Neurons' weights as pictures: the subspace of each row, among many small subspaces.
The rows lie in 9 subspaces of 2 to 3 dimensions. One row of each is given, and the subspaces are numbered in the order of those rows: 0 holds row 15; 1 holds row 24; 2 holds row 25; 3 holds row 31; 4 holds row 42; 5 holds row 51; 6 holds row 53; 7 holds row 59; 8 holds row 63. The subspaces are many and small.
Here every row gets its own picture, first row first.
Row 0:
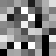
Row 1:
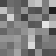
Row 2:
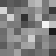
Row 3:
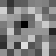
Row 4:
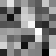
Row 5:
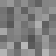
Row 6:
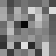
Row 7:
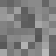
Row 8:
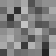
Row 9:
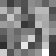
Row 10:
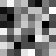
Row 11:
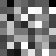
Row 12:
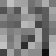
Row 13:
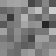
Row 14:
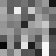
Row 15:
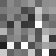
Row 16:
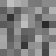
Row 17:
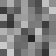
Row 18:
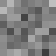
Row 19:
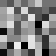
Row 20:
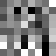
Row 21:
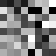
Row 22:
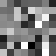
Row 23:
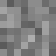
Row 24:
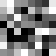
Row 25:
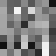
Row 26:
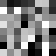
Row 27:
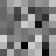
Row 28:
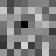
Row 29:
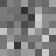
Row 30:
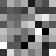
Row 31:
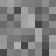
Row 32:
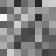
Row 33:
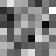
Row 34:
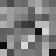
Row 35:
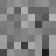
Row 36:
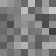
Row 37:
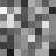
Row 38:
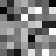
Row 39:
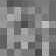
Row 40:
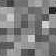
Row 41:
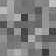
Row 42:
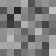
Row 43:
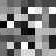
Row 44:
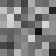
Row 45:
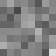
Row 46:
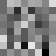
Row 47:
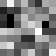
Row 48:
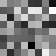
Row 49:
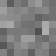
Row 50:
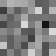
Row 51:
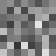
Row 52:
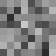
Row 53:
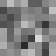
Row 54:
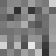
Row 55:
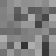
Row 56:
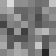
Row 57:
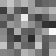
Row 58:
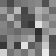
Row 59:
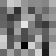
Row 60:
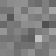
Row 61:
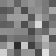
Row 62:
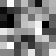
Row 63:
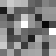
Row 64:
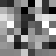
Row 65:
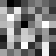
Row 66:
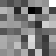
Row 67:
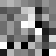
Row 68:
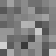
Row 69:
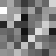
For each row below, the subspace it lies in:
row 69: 1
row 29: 0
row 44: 4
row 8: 4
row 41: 1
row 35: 5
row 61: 4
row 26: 2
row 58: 3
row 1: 8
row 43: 1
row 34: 0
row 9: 5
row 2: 8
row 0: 4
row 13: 7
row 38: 1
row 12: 5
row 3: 8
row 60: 7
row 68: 0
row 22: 6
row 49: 0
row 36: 0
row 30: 0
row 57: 1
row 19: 5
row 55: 6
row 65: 7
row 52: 4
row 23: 5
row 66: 2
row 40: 6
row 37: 4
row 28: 8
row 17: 4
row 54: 2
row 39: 7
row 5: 5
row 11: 1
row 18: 1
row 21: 2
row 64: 0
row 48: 8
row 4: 3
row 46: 7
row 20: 2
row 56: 1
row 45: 3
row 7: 3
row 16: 7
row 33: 6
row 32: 4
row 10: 6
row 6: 8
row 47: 3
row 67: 0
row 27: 6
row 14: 2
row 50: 2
